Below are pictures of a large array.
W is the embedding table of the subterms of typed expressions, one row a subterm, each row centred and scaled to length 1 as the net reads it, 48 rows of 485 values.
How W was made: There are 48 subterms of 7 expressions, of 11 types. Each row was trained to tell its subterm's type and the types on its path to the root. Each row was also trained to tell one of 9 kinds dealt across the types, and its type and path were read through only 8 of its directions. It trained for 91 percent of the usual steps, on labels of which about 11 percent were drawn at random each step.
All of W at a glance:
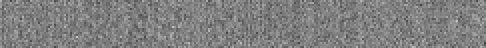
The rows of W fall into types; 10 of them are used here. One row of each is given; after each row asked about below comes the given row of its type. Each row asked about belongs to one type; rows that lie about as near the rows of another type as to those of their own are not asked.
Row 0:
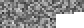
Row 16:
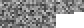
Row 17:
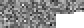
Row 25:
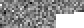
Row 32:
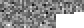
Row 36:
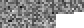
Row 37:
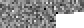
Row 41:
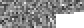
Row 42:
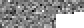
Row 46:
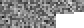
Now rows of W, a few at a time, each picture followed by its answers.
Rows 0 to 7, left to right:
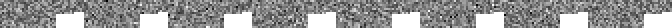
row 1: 25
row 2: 37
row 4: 46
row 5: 41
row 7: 36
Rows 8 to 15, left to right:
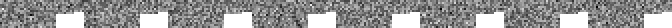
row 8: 37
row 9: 42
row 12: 25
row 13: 16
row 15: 41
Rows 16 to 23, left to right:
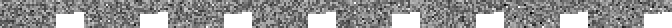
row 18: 37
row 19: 37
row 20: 42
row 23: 42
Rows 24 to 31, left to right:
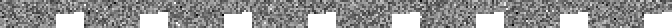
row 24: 46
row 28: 41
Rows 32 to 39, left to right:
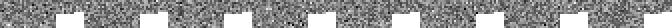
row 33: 16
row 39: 41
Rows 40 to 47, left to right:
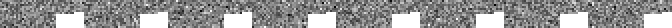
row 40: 42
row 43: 25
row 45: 16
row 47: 0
